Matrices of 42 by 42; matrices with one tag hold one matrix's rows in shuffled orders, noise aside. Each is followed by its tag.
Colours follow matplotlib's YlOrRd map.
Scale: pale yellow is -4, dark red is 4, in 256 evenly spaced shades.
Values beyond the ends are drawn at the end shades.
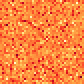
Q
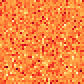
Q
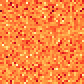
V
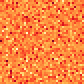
V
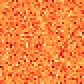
V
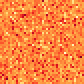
Q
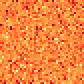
V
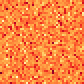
V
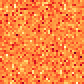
Q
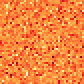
V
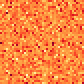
V
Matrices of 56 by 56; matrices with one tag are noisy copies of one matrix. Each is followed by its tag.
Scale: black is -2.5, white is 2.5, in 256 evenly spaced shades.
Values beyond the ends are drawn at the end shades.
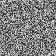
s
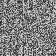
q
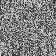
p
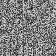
q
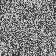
p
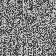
q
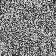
p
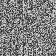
q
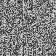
q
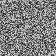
s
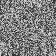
p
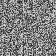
q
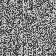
q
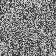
p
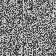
q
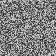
s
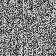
q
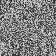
p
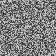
s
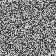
s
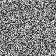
s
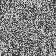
p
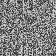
q
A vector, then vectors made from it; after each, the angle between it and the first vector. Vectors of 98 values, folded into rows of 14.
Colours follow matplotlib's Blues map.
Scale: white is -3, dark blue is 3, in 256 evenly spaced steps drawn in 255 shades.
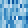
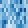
partly opposed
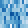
orthogonal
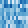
nearly opposite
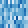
nearly opposite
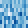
orthogonal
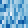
orthogonal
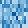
partly opposed
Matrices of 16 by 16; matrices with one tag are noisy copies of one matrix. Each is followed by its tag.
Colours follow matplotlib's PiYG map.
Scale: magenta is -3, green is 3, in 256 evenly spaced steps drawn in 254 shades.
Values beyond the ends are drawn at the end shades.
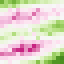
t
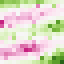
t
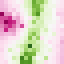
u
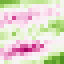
t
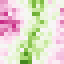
u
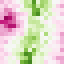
u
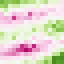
t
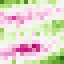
t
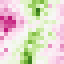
u
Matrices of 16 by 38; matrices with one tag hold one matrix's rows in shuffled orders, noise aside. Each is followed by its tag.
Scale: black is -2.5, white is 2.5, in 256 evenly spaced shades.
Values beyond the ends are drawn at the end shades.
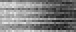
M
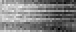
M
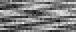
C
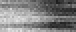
M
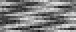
C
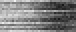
M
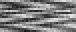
C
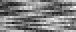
C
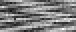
C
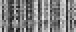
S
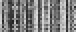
S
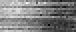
M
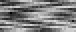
C
